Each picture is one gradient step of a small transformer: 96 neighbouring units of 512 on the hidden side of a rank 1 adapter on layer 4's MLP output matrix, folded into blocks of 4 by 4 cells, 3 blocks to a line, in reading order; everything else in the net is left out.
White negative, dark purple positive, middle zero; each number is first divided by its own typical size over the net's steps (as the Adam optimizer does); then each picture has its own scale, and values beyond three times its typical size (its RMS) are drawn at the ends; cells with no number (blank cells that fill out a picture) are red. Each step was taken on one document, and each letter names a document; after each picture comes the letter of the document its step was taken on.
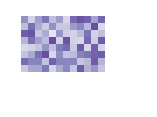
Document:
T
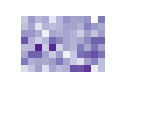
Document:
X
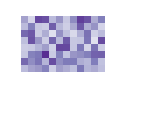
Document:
T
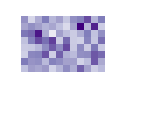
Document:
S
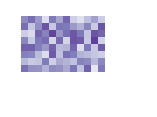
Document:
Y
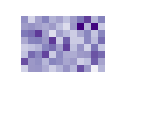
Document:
S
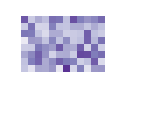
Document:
X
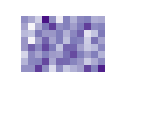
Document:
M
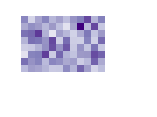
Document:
S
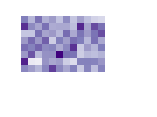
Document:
T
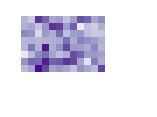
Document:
M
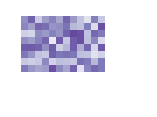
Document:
M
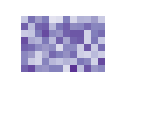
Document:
X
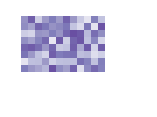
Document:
M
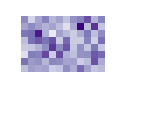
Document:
S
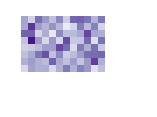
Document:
T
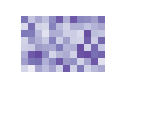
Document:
X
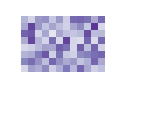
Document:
T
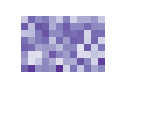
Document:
X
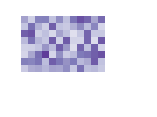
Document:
Y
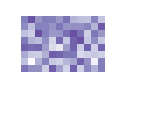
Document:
S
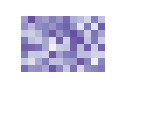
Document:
S
